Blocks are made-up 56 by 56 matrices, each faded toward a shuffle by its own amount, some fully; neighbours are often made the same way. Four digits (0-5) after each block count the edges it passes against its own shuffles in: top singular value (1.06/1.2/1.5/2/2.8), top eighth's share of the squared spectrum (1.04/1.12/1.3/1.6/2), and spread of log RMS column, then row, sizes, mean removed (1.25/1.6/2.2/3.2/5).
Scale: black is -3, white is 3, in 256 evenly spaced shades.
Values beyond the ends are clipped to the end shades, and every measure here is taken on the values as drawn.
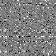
3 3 1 2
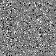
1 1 2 1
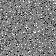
0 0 0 0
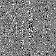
2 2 2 1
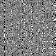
2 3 3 1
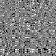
4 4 1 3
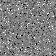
0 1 0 0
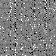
3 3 2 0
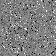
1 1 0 0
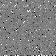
3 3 0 1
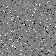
0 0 0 0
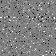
2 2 0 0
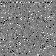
3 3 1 1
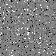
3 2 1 1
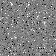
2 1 0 0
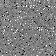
2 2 0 0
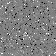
1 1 0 0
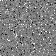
2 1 0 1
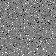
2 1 0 0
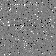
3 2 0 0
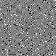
2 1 0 0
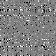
4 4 2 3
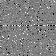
3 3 0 1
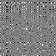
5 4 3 3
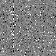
3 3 2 1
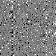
3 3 2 1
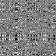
4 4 2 3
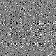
3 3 1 2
